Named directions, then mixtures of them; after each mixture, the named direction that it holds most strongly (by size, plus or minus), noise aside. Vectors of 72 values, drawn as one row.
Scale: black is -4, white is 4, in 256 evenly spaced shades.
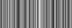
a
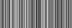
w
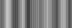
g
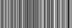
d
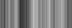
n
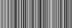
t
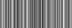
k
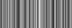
a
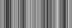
g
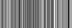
d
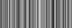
a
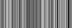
d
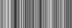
t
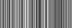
w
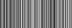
t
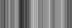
n
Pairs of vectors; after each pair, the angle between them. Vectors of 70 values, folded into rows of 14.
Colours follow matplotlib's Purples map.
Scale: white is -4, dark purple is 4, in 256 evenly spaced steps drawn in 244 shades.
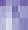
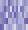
orthogonal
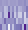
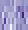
orthogonal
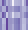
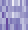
nearly parallel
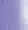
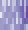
partly opposed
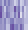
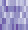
partly aligned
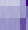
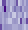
orthogonal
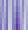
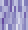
partly opposed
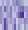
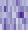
nearly parallel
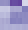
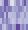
partly opposed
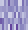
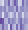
nearly parallel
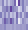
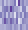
nearly parallel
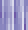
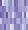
partly aligned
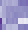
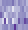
partly opposed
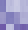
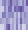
partly opposed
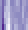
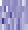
orthogonal
